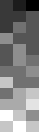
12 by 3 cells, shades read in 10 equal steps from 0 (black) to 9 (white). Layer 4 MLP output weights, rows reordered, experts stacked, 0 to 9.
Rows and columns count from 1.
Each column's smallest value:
2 1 0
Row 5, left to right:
3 5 3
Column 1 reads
2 2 2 5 3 3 4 7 4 6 9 7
